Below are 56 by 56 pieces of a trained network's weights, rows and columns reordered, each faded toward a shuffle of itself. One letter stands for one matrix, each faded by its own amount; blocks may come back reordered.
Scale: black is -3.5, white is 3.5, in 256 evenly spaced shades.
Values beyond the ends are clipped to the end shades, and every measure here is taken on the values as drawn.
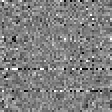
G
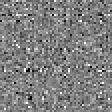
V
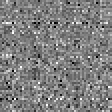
V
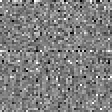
V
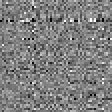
G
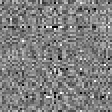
G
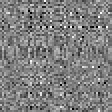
G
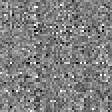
V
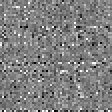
V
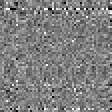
G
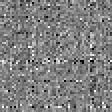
V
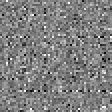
V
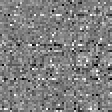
V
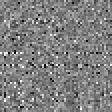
V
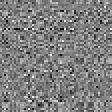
G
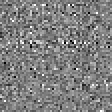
V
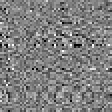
G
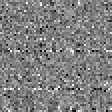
V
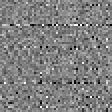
G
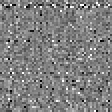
V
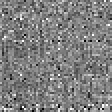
V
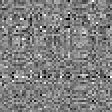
G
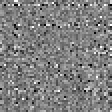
V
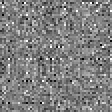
V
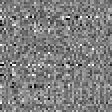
G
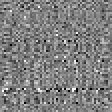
G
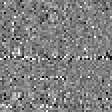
V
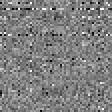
G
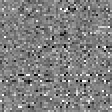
V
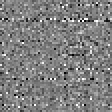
V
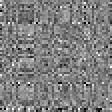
G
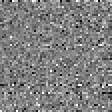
V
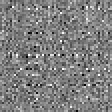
V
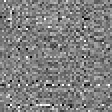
G
